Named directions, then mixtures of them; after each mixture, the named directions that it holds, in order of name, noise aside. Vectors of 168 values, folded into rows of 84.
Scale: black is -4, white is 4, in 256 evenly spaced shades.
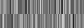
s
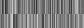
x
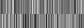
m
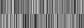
m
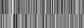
m, x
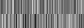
m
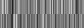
m, x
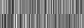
m, x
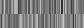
s, x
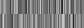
s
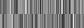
s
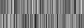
m, s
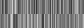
x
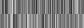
x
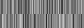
m, s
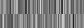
s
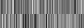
m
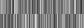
m, s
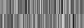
s
